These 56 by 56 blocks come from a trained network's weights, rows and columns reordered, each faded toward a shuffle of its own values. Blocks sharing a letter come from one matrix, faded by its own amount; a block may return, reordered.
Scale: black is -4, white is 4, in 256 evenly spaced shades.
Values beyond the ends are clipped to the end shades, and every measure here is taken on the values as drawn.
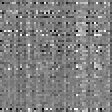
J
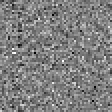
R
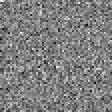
R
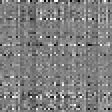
J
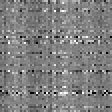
J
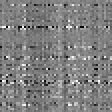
J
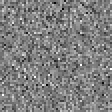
R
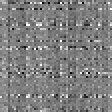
J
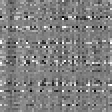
J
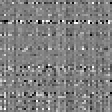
J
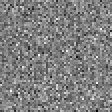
R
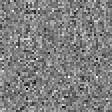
R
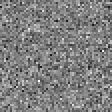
R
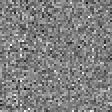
R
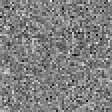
R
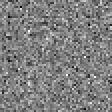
R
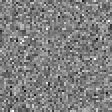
R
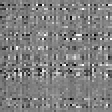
J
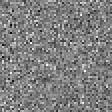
R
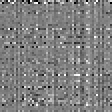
J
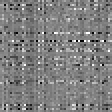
J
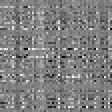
J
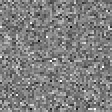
R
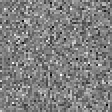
R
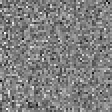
R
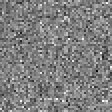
R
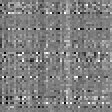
J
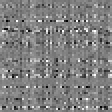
J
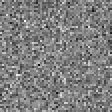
R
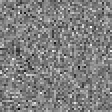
R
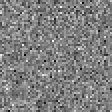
R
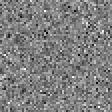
R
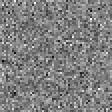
R
